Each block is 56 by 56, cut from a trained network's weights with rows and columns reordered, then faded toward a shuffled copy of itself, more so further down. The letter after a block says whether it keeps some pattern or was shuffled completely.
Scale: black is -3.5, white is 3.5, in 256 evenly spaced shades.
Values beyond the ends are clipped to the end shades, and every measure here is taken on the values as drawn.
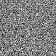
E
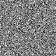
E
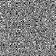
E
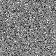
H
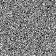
H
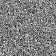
H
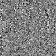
E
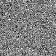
E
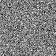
H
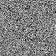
E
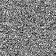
E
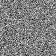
H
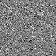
E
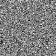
E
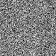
H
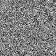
E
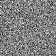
H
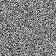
E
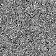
H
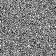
H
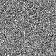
E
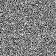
H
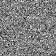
E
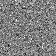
H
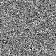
E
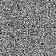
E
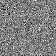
E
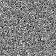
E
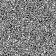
E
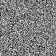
H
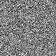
H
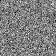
H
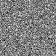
H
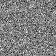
E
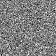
H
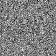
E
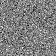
H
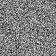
H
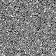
H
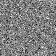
H
